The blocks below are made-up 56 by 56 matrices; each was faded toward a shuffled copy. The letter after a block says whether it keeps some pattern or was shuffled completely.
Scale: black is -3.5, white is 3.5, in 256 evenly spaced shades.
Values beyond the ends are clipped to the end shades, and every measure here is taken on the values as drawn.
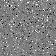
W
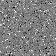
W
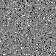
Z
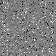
Z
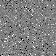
Z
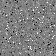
W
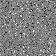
W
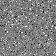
W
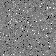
W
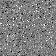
Z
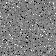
W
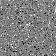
W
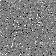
W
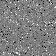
W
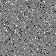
Z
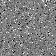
W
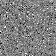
Z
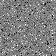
W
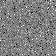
W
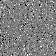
Z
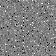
Z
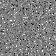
W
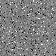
Z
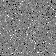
W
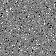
W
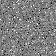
Z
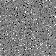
Z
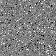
Z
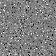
Z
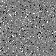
Z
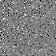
Z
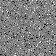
Z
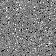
Z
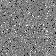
W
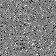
Z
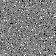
Z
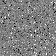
W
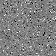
Z
